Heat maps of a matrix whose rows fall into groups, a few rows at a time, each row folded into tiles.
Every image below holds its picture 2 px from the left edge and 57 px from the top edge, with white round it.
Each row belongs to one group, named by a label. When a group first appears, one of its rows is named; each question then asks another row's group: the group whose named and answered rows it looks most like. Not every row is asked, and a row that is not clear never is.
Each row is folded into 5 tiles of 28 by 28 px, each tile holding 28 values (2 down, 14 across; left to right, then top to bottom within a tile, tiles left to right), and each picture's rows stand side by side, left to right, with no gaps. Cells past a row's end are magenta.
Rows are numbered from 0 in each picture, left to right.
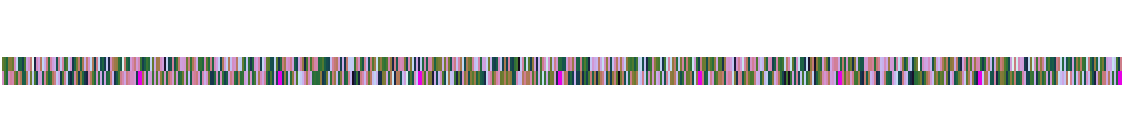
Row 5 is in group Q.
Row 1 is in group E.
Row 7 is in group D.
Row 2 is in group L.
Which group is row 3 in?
D
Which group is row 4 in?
D
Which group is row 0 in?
Q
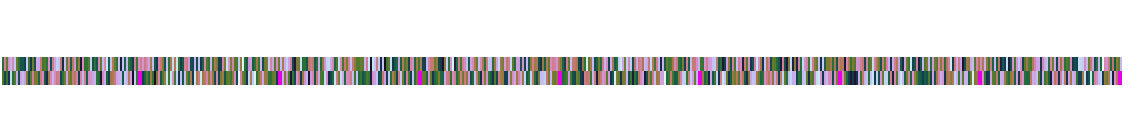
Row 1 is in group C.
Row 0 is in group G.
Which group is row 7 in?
G
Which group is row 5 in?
G
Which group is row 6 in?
C
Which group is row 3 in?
Q
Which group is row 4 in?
Q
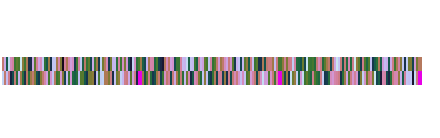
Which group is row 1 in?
Q
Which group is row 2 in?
G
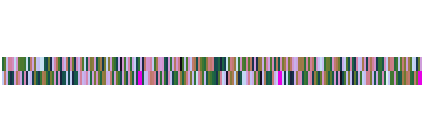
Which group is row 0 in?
D
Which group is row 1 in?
L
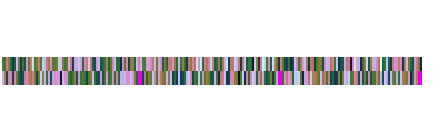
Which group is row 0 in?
Q
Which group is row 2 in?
E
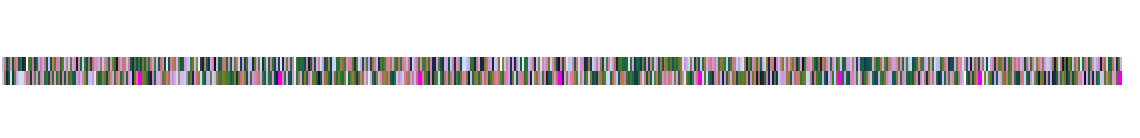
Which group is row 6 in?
L
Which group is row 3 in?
C
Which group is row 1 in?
C
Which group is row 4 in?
L
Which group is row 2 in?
D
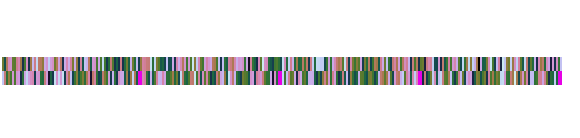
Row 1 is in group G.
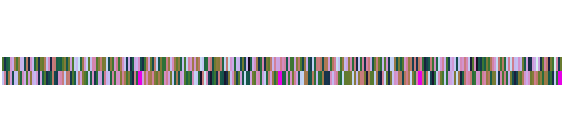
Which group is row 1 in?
Q
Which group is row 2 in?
G
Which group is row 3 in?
E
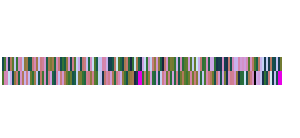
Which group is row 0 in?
E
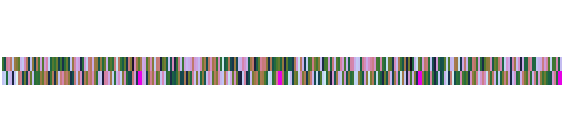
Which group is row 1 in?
G
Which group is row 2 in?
E
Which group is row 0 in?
E
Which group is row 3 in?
C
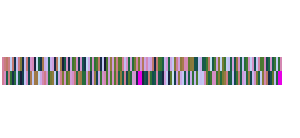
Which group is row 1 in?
C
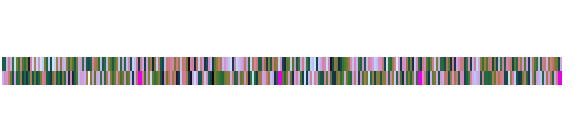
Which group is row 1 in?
Q
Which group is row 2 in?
E
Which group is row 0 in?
D
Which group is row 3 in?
G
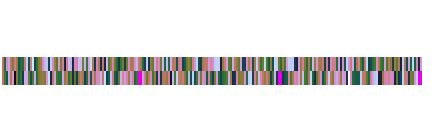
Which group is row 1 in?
E
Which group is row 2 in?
L
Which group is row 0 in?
Q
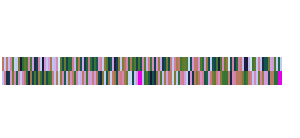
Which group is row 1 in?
C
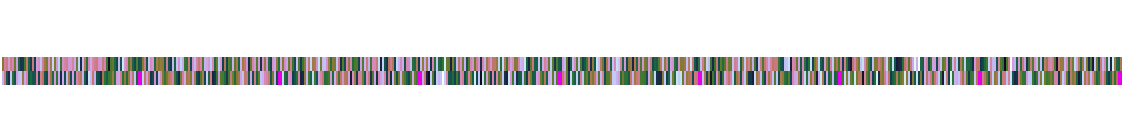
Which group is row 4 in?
G
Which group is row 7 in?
L
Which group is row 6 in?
E
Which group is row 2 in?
C
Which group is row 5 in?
C
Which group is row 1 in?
D
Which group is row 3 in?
G
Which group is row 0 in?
G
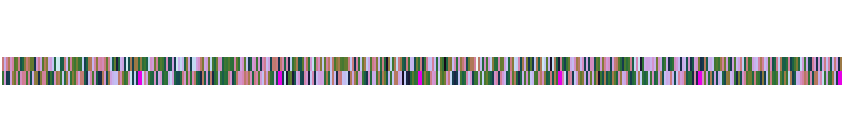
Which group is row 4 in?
E
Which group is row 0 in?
G
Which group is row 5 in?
D
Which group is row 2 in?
C
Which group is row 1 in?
D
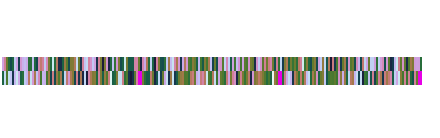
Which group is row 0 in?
E
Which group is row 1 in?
C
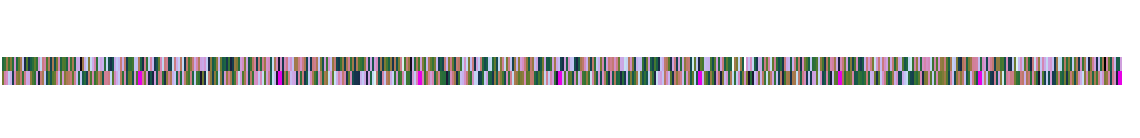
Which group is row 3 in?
Q
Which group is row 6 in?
Q
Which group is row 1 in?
D
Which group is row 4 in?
D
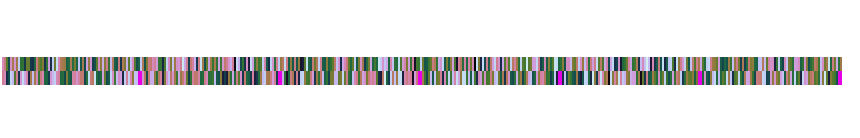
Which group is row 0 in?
G
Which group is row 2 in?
G
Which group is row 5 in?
L
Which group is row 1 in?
Q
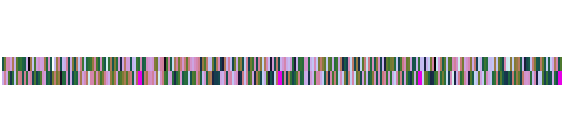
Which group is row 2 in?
C
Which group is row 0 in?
D
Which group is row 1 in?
L
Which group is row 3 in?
C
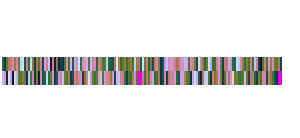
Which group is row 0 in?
E
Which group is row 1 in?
Q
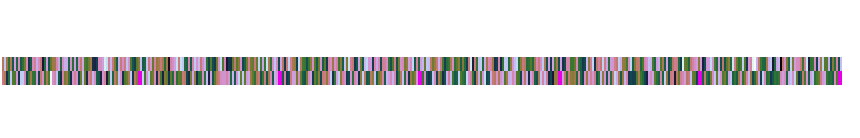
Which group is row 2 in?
L
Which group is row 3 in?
L
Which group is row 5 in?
L
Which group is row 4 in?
Q
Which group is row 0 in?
G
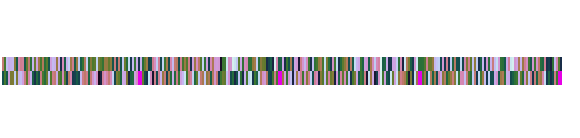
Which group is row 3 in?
E
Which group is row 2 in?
E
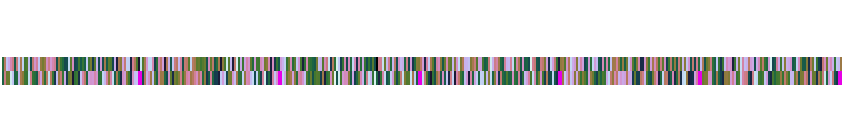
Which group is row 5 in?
Q
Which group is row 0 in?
L
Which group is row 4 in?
L
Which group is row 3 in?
C
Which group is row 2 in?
G
